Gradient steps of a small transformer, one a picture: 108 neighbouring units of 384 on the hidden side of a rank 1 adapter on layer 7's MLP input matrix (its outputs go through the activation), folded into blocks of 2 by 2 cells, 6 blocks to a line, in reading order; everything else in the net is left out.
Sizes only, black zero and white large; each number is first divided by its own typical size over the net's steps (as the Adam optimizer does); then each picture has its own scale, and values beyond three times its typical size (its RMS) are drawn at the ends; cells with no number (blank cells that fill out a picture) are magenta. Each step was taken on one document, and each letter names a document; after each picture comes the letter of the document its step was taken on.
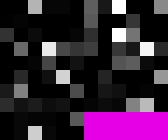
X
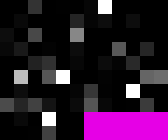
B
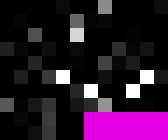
B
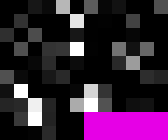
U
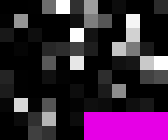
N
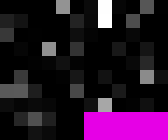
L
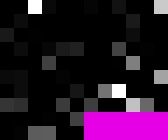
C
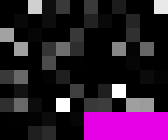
C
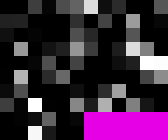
N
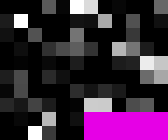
N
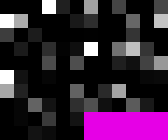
N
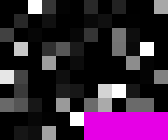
C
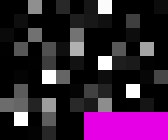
B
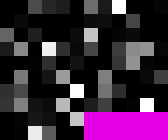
X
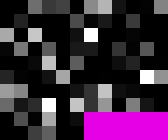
U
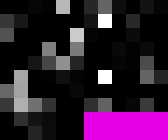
L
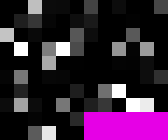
C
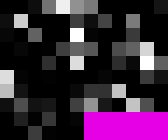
N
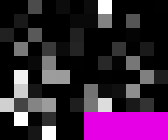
B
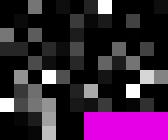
B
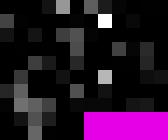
L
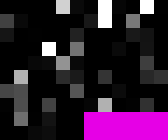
L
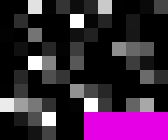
U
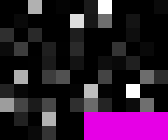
B
